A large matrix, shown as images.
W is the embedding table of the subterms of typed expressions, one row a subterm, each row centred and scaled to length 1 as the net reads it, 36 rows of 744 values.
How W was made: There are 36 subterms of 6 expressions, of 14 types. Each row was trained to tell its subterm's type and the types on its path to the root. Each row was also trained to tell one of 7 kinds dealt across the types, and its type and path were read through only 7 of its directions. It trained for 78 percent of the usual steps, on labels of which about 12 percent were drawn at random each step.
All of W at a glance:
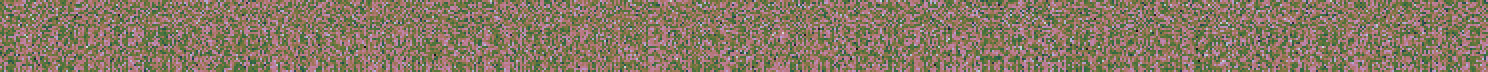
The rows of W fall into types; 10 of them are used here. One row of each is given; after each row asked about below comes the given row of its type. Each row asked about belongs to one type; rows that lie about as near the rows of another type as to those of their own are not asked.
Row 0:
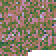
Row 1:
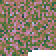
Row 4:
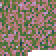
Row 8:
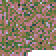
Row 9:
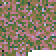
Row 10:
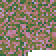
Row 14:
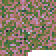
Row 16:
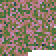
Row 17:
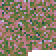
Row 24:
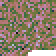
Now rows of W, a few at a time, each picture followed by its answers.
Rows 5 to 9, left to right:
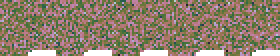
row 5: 1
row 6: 24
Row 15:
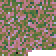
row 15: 17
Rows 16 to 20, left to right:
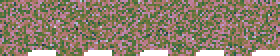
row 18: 10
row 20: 14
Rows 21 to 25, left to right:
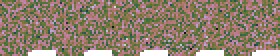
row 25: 16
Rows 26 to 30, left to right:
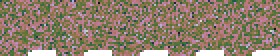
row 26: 16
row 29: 8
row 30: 4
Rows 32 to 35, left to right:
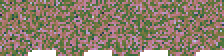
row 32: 1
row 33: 17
